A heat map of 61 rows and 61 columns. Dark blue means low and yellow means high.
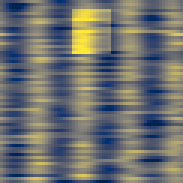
Ninth with the highest average: top middle. Stripes: upright, repeating 4 times. Slope: none. Odd patch: higher, in the top middle.
